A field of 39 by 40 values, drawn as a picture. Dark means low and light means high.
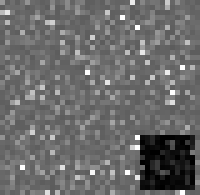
The bottom right is the ninth with the lowest average. No regular stripes run through it. An odd patch, lower than its surroundings, sits in the bottom right. The bottom right is the roughest part. The halves do not mirror each other.
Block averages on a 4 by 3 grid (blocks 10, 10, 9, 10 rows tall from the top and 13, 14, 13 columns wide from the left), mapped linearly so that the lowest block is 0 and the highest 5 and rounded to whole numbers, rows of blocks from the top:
555 / 555 / 553 / 550
